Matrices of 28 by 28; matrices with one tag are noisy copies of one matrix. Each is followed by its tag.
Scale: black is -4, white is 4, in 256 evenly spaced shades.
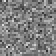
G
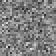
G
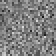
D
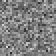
G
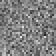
D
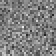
D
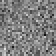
D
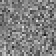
D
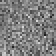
D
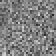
D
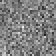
D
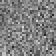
D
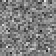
G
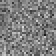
D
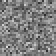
G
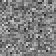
G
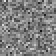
G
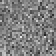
D
